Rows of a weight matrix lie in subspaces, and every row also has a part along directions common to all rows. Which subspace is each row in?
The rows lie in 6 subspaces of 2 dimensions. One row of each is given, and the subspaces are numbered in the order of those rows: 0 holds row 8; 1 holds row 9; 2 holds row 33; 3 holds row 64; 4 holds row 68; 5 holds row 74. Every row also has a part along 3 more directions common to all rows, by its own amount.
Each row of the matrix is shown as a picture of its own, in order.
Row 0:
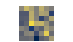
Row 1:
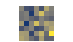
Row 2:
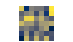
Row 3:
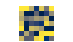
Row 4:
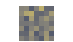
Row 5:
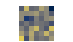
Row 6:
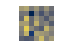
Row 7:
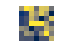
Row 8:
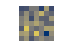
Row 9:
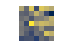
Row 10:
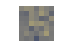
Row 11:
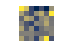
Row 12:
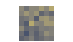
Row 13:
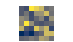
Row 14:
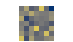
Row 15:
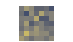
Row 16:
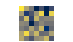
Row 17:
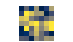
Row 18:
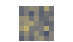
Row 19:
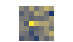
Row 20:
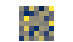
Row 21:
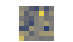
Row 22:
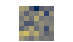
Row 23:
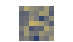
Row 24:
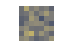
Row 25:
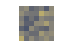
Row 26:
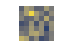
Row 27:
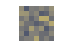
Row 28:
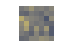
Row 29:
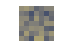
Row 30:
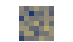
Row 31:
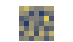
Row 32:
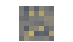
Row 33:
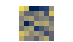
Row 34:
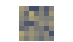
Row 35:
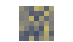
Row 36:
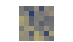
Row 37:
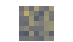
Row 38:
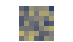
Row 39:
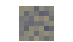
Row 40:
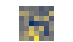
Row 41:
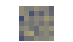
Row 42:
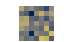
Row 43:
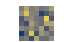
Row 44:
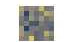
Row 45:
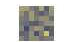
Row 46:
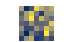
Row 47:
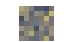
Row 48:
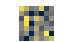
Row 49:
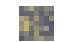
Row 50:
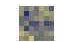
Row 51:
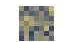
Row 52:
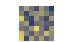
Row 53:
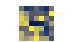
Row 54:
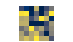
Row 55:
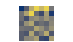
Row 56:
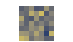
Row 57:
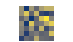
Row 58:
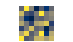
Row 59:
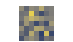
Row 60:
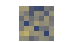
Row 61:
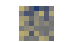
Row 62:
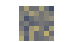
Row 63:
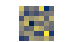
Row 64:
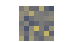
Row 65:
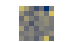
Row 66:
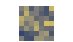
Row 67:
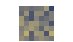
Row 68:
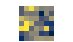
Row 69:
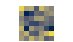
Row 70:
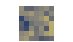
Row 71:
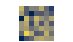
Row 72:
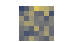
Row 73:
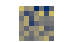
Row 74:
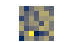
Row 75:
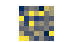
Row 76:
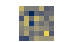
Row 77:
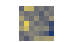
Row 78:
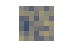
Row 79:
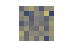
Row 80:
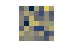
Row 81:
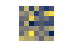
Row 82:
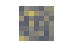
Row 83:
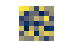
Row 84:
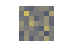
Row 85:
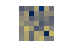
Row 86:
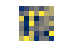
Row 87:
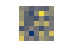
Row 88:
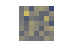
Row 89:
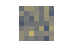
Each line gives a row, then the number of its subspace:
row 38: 0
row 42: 2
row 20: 3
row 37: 0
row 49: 4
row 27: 1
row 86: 5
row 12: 1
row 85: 1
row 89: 3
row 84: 3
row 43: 0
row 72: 2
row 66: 0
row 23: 1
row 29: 0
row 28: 4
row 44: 0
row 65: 2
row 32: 5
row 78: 4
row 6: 5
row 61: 2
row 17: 0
